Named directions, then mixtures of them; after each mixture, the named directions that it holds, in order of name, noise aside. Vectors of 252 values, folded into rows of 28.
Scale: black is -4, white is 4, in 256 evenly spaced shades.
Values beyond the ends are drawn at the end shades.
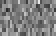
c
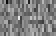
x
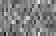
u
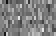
u, x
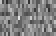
x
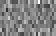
c, u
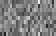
u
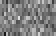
u, x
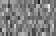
c, u, x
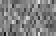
u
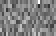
c, u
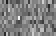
u, x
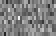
u, x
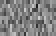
c, u, x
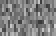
c, x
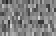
c, x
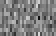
u, x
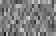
u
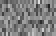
c, u, x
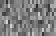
c, x
